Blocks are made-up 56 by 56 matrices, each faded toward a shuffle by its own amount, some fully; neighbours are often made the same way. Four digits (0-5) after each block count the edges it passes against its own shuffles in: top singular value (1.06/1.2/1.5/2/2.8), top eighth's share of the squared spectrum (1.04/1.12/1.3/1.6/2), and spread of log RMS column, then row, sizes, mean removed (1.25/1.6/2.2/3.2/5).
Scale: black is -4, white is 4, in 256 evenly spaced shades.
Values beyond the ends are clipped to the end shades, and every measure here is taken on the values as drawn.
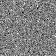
0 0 0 0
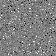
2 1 0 0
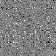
3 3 1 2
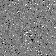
1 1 0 0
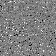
2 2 0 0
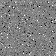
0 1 0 0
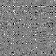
4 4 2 2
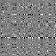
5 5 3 3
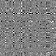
4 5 2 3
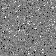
2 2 0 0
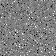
0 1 0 0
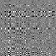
4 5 3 3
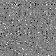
3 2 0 1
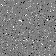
0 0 0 0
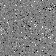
1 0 0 0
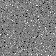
1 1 0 0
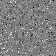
2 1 0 0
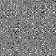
4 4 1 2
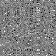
4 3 1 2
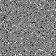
3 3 0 1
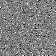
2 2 0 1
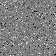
0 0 0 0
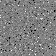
0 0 0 0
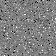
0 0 0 0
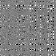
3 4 3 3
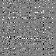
2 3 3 3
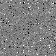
1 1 1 0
